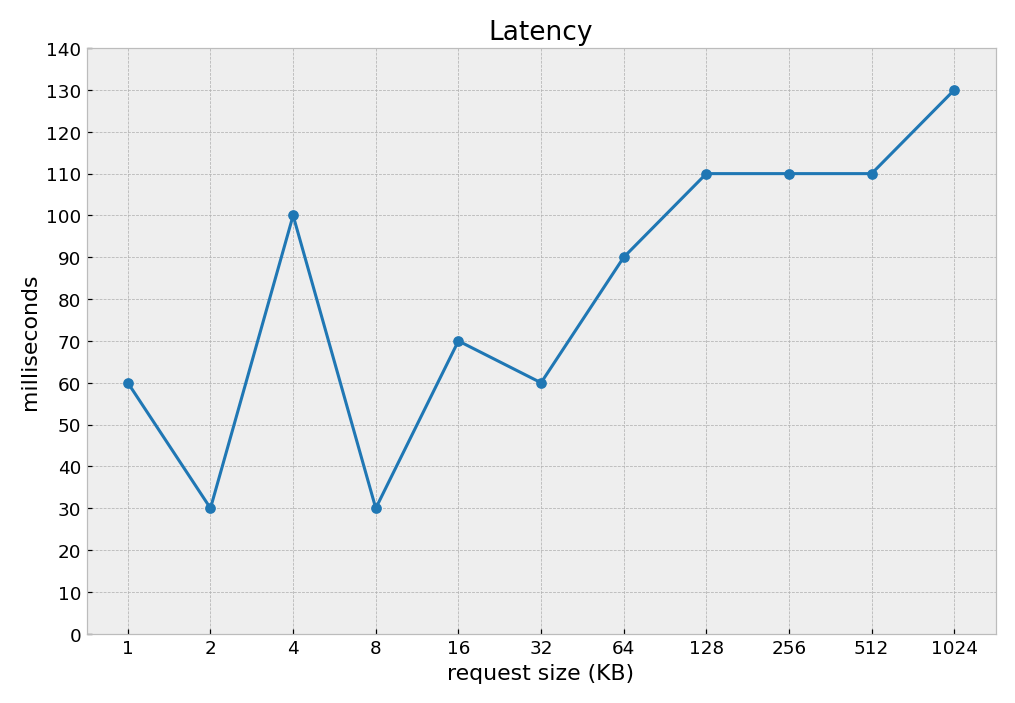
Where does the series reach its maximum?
1024
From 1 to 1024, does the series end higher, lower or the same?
higher
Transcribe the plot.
Title: Latency
x-axis: request size (KB), ticks 1 2 4 8 16 32 64 128 256 512 1024
y-axis: milliseconds, ticks 0 10 20 30 40 50 60 70 80 90 100 110 120 130 140
Values:
60 30 100 30 70 60 90 110 110 110 130
